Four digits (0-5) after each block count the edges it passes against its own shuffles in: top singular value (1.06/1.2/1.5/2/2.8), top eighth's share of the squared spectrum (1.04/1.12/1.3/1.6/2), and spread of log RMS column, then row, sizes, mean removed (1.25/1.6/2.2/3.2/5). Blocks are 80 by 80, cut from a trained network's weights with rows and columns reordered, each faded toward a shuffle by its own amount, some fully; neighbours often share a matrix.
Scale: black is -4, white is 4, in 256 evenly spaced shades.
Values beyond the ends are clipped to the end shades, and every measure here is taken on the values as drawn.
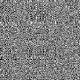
3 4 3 2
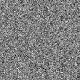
3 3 1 0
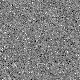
0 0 0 0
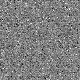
1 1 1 0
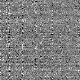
3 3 3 0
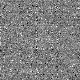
2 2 2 0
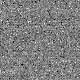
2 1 1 0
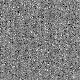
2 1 0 0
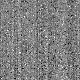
3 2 0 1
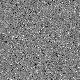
0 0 0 0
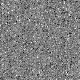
1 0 0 0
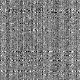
4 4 1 3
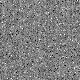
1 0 0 0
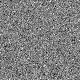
0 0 0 0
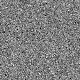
0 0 0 0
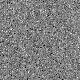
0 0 0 0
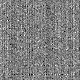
4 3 1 2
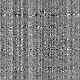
4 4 2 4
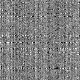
4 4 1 3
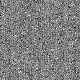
2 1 0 0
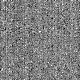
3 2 0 1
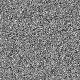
2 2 0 0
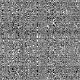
3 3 3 0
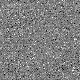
1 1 1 0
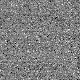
1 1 1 0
